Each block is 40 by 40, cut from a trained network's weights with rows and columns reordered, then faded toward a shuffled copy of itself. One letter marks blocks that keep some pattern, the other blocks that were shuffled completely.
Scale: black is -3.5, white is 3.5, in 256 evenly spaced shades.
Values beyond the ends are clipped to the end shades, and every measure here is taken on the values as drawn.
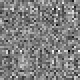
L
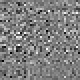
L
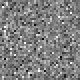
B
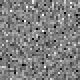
B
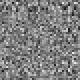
L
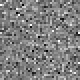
B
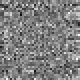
L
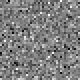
B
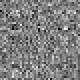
L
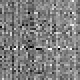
L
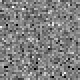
B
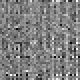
L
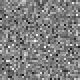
B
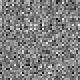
L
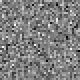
B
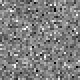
B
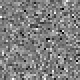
B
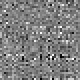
L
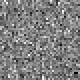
B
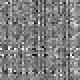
L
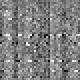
L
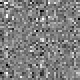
L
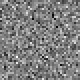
B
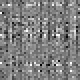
L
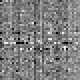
L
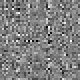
L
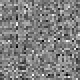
L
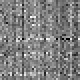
L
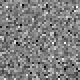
B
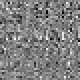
L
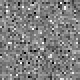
B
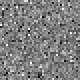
B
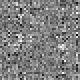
L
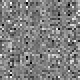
L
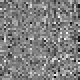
L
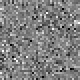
B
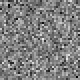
B
